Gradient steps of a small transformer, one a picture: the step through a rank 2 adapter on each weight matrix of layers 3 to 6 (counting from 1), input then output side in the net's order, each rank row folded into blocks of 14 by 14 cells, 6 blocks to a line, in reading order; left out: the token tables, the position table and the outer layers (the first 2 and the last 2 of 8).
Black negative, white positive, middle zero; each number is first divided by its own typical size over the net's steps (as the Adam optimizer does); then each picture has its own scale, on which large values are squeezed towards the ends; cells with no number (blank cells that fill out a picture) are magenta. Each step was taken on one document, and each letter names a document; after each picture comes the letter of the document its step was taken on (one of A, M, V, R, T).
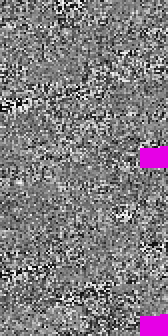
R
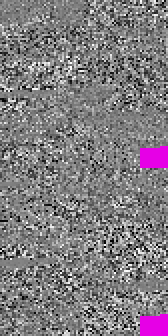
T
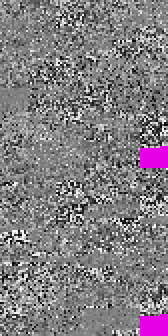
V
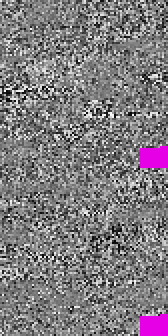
R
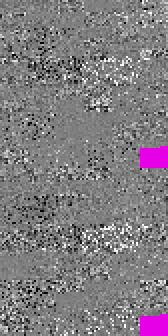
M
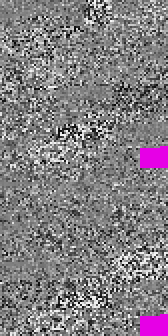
T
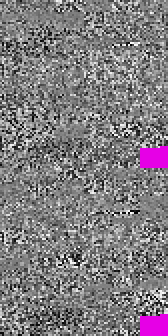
R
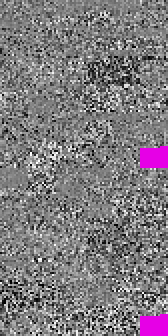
T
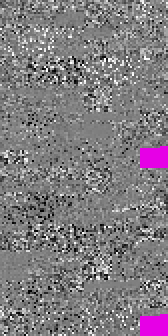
M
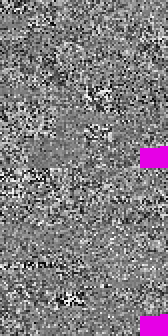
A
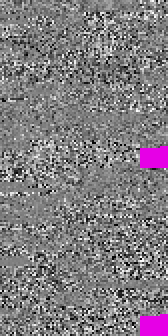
T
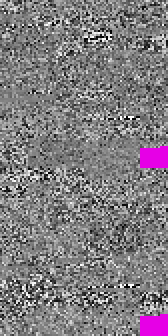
A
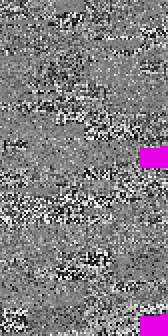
V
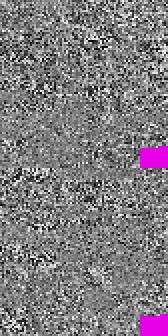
A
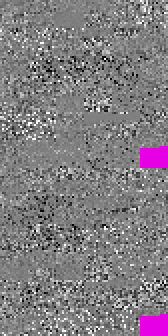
M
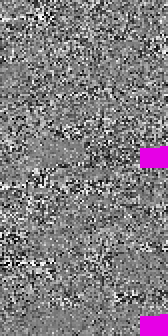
A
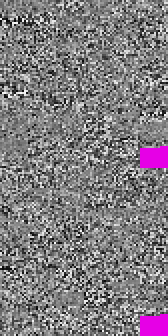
R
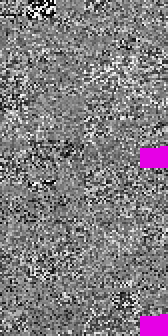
R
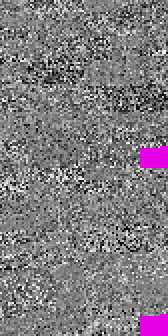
A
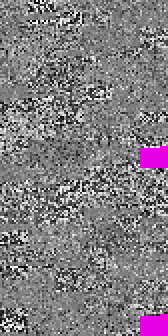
V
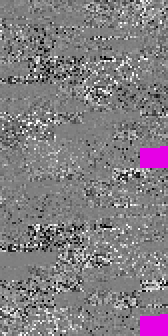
M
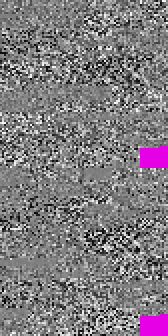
T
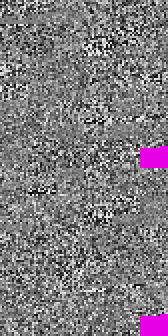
R
